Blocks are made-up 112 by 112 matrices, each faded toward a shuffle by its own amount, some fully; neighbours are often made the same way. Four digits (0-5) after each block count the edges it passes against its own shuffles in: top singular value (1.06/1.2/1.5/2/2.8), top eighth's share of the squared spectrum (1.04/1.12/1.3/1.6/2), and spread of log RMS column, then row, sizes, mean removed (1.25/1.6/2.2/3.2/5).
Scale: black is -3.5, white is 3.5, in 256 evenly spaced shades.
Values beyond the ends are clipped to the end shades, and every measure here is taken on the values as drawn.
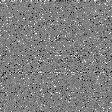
3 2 0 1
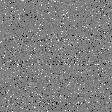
3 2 0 1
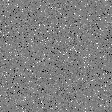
0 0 0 0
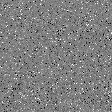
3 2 0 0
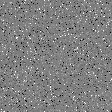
0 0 0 0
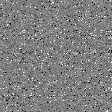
3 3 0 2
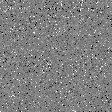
2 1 0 1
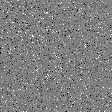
0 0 0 0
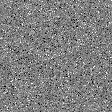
0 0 0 0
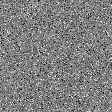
2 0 0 0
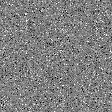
3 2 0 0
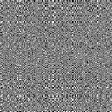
5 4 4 3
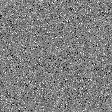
1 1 0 0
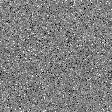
2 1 0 0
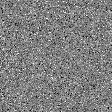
2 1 0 0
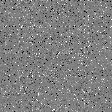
1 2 1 1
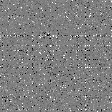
2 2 2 2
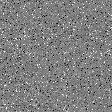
0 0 0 0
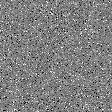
2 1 0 0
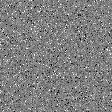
3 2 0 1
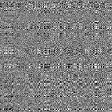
5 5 3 4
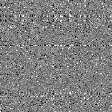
4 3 1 2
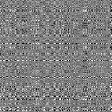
5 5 3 4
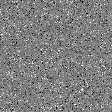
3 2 1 0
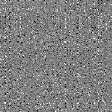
4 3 2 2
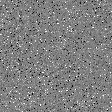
1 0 0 0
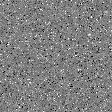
0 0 0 0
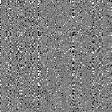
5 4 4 2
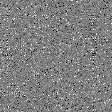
3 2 1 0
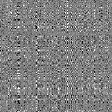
5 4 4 3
